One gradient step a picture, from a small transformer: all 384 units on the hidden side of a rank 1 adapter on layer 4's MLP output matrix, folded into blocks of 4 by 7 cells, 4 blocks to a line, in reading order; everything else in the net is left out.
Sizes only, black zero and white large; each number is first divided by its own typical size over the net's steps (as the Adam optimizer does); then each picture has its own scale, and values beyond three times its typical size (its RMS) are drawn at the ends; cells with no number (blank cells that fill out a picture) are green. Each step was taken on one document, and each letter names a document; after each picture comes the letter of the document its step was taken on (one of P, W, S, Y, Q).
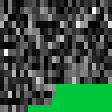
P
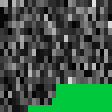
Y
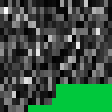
Y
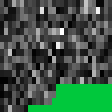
Y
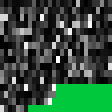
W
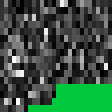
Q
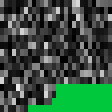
W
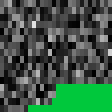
Y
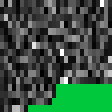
P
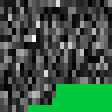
Q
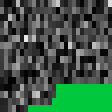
Q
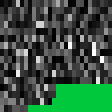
Q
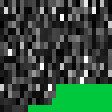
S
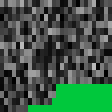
Y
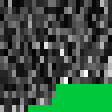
P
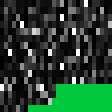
S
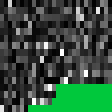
P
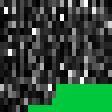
S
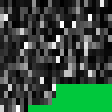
W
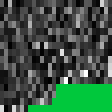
P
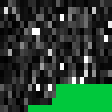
S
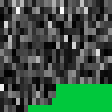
Q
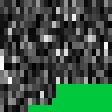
Q
